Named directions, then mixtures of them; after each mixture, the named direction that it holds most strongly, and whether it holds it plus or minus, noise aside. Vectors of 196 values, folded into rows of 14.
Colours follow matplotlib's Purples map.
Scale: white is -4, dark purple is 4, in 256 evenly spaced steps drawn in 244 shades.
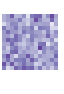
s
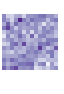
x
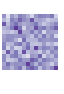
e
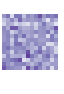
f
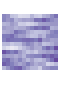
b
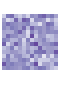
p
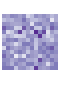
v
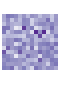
v, plus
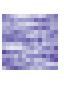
b, plus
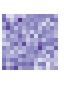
x, plus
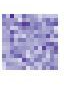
f, minus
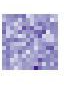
v, plus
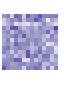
f, plus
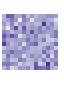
x, minus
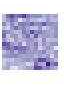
x, minus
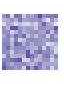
f, plus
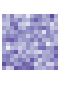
s, plus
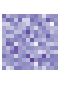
p, minus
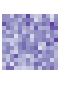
s, minus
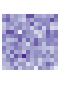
v, minus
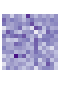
v, minus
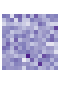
f, plus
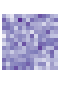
x, plus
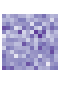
v, plus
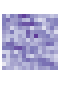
b, minus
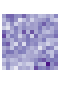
x, minus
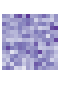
s, minus
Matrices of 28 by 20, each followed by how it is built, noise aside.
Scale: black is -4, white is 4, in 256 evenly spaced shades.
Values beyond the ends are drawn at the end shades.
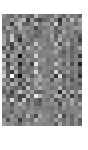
low rank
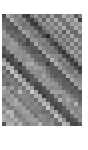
Toeplitz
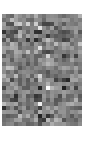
low rank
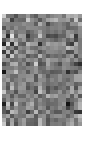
low rank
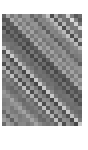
Toeplitz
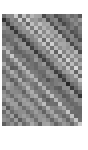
Toeplitz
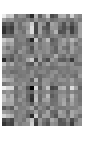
low rank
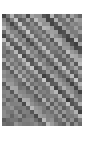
Toeplitz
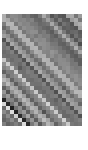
Toeplitz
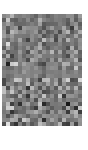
low rank
